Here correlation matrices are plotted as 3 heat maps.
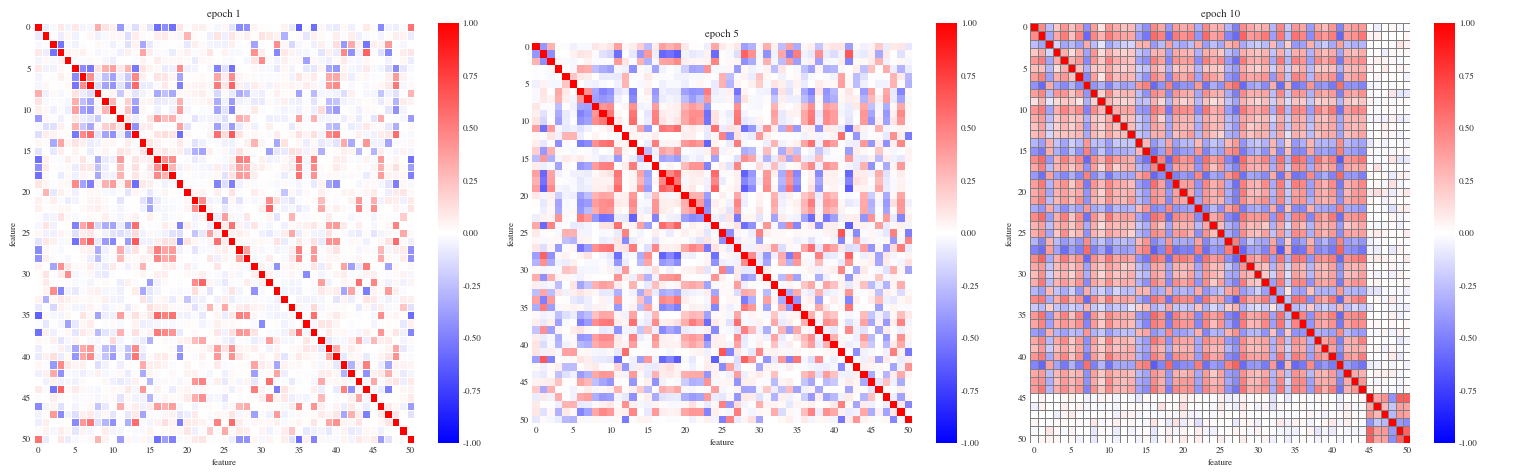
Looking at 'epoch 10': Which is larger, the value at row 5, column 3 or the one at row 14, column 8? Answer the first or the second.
the first
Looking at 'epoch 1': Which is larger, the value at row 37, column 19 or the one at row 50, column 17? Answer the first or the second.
the first
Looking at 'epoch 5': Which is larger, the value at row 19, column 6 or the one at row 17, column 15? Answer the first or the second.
the first
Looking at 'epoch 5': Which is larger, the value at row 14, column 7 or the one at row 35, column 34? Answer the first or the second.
the first
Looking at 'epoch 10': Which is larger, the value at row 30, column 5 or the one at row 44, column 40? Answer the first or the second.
the second
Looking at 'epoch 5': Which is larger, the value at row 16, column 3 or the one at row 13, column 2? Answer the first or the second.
the second
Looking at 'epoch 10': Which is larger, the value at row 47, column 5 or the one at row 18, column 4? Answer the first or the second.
the first
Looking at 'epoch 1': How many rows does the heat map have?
51
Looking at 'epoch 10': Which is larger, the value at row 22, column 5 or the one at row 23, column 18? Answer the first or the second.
the first
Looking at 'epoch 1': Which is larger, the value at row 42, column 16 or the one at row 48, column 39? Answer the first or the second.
the second
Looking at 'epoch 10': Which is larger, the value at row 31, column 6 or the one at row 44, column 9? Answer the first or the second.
the first
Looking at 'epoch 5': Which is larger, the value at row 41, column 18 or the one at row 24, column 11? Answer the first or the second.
the second
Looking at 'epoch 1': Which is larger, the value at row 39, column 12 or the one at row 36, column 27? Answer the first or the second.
the second
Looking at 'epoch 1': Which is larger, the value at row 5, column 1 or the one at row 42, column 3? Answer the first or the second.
the first
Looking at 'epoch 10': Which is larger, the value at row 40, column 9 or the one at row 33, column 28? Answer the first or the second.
the second
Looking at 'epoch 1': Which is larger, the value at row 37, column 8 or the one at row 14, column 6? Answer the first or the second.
the second
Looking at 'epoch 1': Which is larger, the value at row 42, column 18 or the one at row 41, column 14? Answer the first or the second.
the second
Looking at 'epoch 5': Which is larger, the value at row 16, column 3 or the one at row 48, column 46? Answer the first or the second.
the second
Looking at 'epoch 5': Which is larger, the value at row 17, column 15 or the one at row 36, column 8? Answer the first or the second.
the second
